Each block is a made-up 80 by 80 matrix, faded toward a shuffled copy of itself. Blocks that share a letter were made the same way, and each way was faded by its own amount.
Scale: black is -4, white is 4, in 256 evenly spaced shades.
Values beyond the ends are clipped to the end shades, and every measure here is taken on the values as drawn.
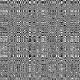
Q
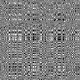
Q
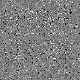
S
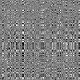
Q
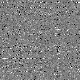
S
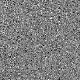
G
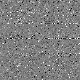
S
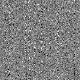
G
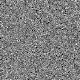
G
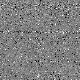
S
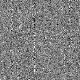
G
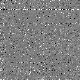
S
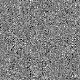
G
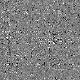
S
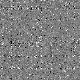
S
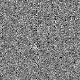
G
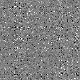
S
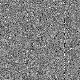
G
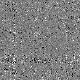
S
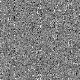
G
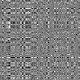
Q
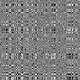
Q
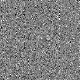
G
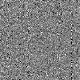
G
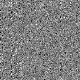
G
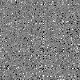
S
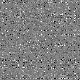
S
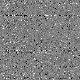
S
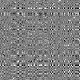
Q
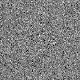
G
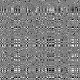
Q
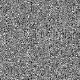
G
